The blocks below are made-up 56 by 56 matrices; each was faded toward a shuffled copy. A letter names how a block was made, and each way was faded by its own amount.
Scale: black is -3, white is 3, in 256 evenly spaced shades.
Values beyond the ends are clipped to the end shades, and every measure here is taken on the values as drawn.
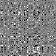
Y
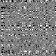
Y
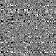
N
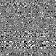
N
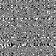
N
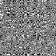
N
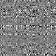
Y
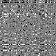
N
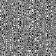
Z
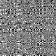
N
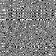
N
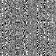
Z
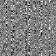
Z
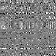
Y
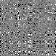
Y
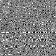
N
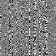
Z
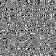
N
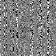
Z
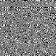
N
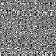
N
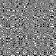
Y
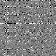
N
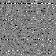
N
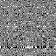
N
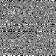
N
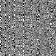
Z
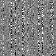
Z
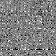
N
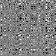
Y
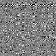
N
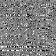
N
